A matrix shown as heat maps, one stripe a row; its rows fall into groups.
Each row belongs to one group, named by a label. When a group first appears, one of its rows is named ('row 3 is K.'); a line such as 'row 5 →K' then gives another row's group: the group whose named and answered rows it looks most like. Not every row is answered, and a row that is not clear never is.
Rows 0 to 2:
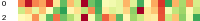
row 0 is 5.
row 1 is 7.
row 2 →5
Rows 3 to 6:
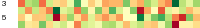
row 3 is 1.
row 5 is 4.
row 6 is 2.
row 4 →7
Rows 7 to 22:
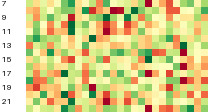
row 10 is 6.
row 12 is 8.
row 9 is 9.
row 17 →7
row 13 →1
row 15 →4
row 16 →2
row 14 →2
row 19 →5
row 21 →6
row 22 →7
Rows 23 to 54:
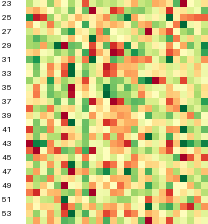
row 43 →1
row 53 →6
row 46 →6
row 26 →1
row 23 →2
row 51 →7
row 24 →5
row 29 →5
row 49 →4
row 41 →1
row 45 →2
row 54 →7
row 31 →8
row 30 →5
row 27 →7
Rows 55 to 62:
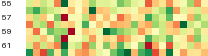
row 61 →7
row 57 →4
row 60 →4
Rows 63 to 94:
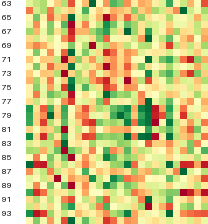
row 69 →5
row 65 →6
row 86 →2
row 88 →8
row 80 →2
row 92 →7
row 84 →5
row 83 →7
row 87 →1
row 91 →4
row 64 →1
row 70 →6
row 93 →2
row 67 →9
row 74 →6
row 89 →9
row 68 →4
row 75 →6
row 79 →2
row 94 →6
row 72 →6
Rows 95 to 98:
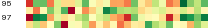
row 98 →4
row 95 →1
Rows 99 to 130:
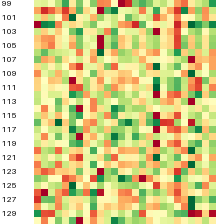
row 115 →7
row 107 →2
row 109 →1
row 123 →5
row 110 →4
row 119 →7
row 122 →1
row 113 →2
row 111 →4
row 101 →7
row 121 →4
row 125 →7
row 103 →7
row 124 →8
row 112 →7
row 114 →9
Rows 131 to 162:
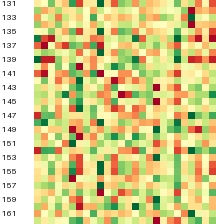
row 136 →2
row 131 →8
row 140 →9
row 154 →8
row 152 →1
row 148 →8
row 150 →9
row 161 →1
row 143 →7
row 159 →4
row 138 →8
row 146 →6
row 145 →7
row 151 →7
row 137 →5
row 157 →8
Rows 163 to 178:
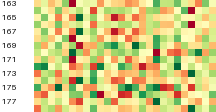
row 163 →4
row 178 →1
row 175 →2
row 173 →1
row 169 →9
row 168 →4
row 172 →8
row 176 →5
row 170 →7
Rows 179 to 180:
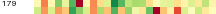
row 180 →7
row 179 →9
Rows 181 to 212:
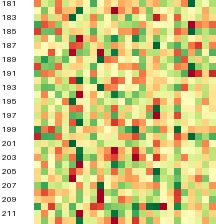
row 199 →2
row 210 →2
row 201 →7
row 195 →7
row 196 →4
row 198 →6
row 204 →9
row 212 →6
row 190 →1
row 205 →4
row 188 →5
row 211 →9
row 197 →7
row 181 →1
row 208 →5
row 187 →4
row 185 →1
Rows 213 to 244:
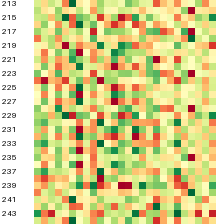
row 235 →2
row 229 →5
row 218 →1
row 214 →2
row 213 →7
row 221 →7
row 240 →1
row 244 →7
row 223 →2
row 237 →8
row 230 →8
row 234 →9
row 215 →5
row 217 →2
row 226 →9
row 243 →2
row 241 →7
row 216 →6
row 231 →9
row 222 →6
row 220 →9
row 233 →8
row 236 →9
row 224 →5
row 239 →5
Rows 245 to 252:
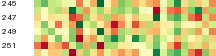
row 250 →9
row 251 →5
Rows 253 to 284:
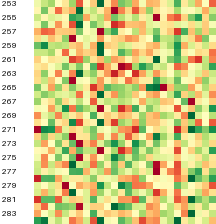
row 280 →7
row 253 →8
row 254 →6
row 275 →9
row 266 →8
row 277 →7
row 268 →5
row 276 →7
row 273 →9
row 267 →2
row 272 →4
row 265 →2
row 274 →5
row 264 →4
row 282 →9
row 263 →6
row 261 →4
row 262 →5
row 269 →1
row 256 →6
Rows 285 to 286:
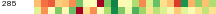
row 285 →5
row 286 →9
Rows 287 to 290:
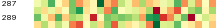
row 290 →4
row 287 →8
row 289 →2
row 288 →7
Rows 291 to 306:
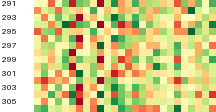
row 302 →5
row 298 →4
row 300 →4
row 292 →1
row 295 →1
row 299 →5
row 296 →9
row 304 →8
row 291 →5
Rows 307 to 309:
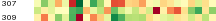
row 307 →6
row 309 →9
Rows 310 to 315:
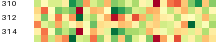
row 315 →7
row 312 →6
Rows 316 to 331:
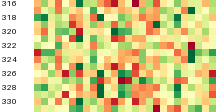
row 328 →8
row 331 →7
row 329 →8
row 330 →6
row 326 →8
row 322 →2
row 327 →5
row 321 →6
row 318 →8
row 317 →1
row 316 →6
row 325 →6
